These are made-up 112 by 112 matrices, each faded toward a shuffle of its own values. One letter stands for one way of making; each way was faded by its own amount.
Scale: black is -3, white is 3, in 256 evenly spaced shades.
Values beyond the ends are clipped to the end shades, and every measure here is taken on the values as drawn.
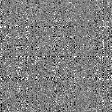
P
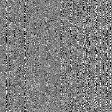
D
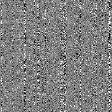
D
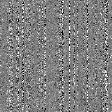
D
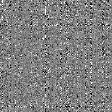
P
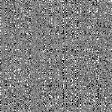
P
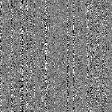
D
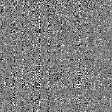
P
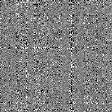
P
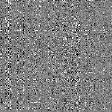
P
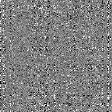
P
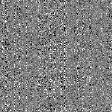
P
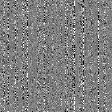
D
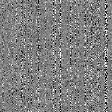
D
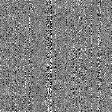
D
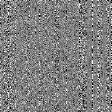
D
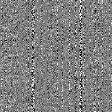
D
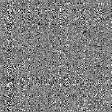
P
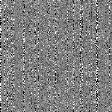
D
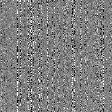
D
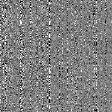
D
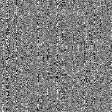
D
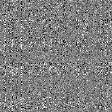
P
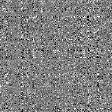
P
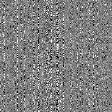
D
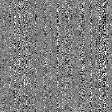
D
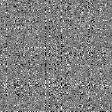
P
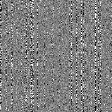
D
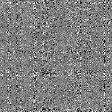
P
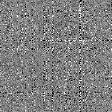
P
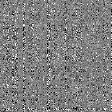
P
